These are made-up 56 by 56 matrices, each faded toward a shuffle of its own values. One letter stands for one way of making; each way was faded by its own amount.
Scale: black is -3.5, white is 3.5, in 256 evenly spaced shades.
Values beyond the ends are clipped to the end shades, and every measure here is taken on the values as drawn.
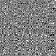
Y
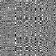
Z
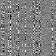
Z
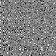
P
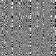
Z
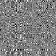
Y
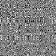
Y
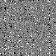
Y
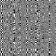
Z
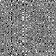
Y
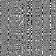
Z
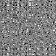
P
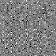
P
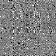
P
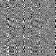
Z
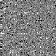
P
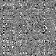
P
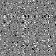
P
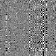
Z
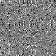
P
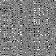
Y
